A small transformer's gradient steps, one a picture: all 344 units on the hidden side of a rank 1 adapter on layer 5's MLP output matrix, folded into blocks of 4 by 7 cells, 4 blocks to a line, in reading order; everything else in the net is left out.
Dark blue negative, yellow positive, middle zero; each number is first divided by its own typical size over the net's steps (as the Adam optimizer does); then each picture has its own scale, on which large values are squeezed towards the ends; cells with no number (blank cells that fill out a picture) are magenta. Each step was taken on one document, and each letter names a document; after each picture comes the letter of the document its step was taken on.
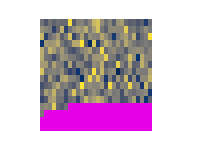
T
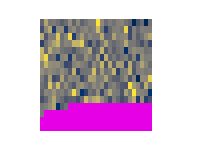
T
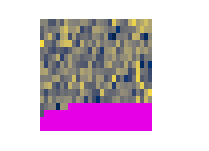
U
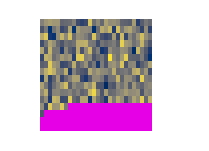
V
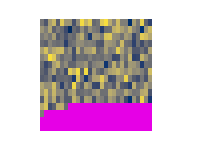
U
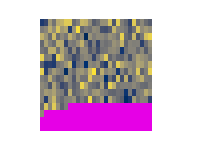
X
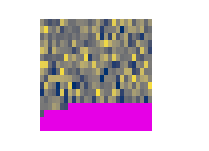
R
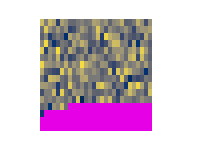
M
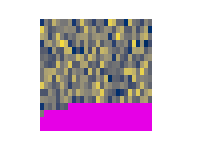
M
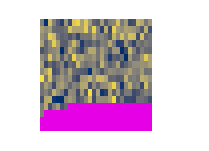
V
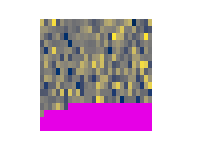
R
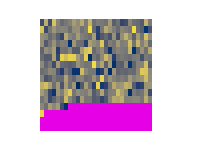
R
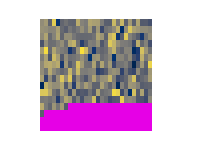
R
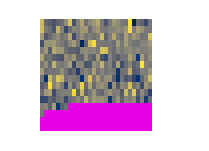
T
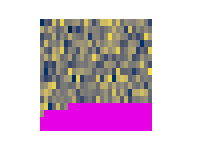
U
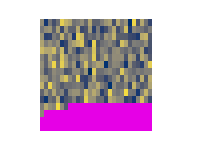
V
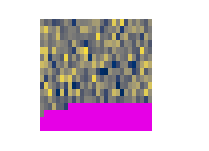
R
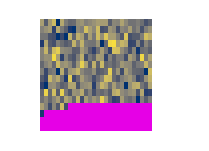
M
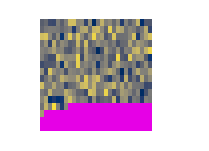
V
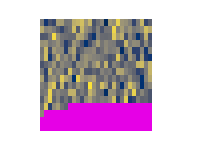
V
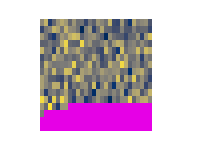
U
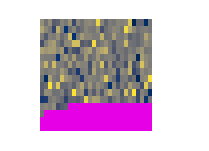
T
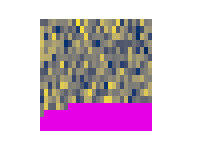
V
